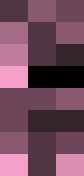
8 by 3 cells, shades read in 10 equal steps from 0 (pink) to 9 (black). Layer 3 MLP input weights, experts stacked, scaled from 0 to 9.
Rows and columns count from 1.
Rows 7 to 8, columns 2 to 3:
6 5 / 6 1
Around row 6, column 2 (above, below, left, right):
5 6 5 7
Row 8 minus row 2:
-3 0 -3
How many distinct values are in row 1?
3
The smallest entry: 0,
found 2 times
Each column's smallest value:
0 4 1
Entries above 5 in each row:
1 1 2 2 0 2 1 1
